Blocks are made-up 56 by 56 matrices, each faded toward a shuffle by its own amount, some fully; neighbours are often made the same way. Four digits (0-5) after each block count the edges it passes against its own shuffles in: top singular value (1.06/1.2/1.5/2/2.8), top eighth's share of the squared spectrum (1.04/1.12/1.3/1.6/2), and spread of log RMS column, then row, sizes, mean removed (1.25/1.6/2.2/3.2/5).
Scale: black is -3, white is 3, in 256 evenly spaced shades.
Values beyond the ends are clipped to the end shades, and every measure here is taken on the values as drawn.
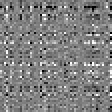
4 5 3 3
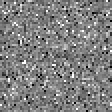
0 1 0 0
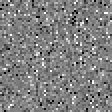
0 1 0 0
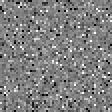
1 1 0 0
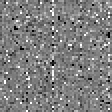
2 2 2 0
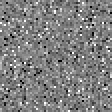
0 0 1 0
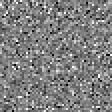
2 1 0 1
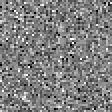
0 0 0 0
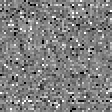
3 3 1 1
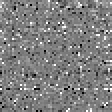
3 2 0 1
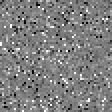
1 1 0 0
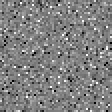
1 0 0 0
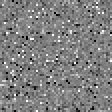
1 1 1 0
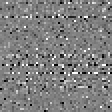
4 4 1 3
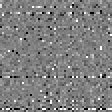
4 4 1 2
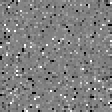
0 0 0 0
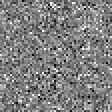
3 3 2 1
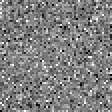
1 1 0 0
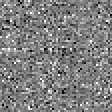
3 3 1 1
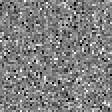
2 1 0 0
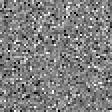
0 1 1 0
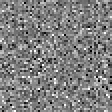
4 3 2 1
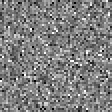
2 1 0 0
